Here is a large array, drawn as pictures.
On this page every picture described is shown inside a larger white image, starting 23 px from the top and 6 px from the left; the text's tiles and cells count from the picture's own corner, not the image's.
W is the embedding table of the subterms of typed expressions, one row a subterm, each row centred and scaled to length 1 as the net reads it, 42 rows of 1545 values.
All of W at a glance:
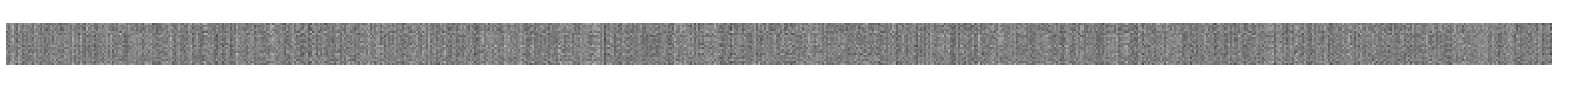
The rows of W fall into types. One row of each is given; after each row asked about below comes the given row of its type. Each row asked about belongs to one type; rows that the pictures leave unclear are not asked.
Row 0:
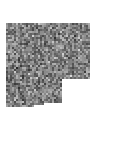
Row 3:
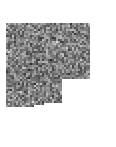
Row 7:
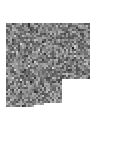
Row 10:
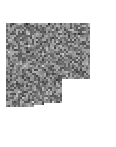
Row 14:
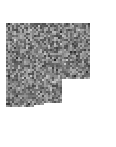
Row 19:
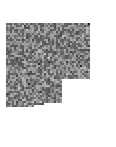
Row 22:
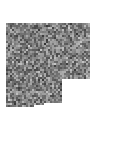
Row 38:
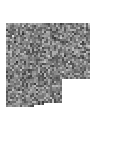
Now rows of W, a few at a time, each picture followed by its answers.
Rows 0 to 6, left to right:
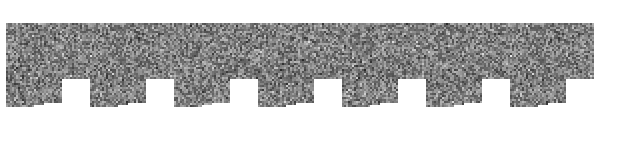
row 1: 38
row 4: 7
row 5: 10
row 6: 38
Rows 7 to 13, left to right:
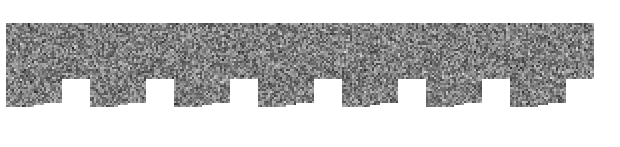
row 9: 14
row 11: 0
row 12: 22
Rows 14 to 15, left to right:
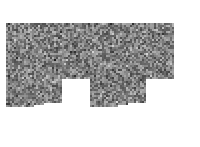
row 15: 10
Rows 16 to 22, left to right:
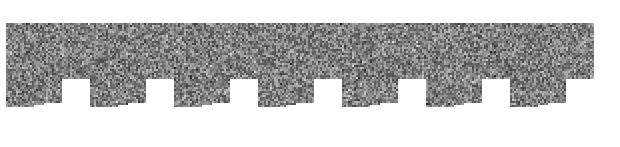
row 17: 19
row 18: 10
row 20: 7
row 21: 14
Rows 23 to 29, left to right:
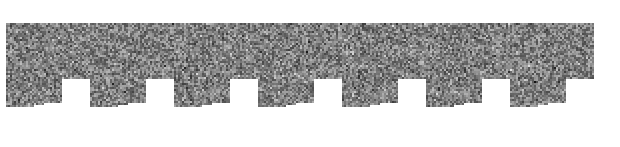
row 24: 19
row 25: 0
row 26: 22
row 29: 10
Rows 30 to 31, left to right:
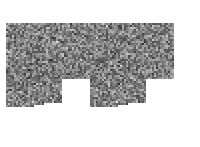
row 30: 3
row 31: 19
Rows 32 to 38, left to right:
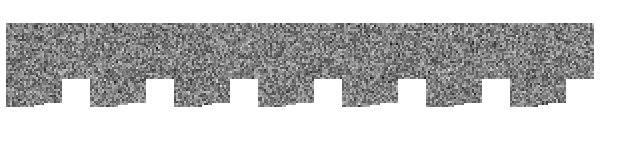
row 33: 7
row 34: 22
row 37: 19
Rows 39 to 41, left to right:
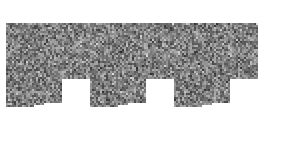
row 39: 22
